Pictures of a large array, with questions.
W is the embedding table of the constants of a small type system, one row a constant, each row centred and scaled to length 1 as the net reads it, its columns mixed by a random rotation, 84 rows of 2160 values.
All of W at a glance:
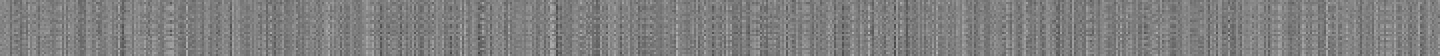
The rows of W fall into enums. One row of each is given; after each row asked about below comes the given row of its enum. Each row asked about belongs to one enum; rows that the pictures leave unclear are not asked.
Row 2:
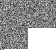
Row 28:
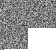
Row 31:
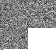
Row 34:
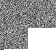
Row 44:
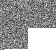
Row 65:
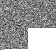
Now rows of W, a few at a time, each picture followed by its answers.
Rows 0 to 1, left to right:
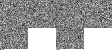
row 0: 2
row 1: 31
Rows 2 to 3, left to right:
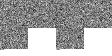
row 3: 31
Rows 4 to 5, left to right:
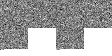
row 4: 65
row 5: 31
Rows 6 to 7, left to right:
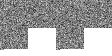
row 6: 2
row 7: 44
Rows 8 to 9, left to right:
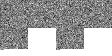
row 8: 31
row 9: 2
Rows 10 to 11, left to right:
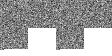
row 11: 28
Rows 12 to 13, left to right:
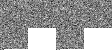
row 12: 44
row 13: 65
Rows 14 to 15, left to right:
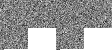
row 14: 28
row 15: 34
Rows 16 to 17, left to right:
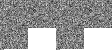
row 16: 2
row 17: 2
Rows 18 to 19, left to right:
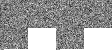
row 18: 31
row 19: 2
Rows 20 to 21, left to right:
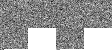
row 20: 44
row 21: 31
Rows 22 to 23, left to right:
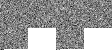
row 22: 34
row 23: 65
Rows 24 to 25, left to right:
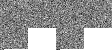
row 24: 44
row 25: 34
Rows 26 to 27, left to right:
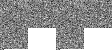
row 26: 44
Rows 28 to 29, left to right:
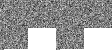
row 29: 2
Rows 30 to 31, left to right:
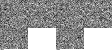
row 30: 31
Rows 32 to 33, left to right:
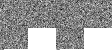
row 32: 28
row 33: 31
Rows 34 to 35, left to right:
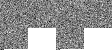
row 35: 44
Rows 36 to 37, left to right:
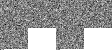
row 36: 65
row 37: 28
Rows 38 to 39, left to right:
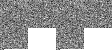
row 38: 44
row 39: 44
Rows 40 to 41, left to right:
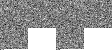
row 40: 65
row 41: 44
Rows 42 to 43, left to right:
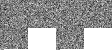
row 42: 31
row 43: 28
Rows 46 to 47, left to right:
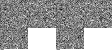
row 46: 31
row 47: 31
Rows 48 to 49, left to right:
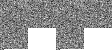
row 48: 44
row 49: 44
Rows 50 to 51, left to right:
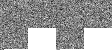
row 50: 44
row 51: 31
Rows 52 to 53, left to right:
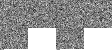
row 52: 2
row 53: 31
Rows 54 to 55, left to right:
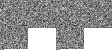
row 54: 28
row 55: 65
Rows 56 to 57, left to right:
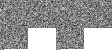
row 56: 28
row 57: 65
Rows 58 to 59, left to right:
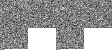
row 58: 44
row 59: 65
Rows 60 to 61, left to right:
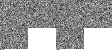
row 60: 2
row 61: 31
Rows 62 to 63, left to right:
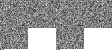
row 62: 2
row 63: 28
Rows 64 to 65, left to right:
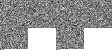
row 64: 2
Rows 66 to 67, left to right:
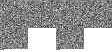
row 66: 44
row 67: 28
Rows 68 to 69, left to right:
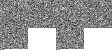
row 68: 44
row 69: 65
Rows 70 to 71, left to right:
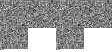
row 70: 2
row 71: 2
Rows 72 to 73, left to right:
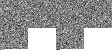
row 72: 65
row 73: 34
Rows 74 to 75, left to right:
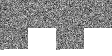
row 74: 31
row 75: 2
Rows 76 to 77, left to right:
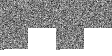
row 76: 44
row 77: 28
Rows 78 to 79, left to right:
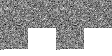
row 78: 65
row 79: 65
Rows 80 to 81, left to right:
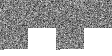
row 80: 28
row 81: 44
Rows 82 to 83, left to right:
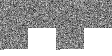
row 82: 2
